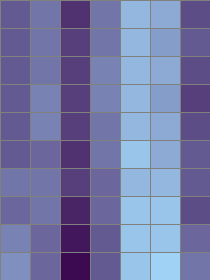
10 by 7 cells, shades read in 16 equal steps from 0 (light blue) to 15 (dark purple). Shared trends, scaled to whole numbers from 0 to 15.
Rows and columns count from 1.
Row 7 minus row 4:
-2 1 0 2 0 -2 -2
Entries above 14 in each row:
0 0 0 0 0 0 0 0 0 1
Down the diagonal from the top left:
9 7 11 6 2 3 9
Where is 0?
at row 10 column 6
